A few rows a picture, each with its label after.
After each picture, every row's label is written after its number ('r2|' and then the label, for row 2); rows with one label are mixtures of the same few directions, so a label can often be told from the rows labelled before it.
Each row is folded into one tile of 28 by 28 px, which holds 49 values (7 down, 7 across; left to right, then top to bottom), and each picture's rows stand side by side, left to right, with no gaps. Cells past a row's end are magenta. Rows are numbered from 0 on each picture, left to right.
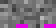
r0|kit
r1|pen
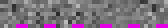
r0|kit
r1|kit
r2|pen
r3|kit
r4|kit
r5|kit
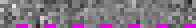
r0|kit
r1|pen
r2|kit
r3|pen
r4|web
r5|pen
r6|web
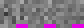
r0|web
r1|web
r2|kit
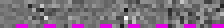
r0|web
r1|web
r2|pen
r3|pen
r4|pen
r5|web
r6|pen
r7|kit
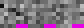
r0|web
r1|kit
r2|kit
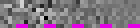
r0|web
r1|web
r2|web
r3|pen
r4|pen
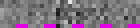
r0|pen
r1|kit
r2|pen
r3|pen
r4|pen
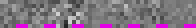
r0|kit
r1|kit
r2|pen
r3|kit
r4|kit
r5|pen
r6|pen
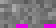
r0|kit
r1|kit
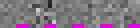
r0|web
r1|web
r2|web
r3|kit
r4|pen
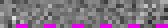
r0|pen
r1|pen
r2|kit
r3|web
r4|web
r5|kit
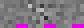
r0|web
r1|web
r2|kit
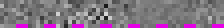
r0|web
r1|pen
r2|pen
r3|pen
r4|kit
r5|kit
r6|web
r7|pen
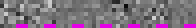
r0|web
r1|web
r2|pen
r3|pen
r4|kit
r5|pen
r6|pen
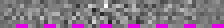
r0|pen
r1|pen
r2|pen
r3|web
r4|web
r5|kit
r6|web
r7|web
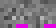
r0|pen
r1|pen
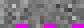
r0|kit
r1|pen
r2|web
